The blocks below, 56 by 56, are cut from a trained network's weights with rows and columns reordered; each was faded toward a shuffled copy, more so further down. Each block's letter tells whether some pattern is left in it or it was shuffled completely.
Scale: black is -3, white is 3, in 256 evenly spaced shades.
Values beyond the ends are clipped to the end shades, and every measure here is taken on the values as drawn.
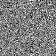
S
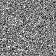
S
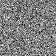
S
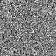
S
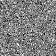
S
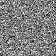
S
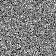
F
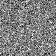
F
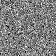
F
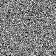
F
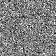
F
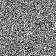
S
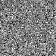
S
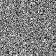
S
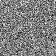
F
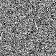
F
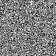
F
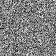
F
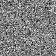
F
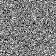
S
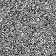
F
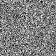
S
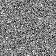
S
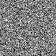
F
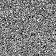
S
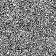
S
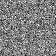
F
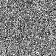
S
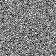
F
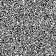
F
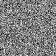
S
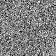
F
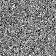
F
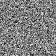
S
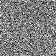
S
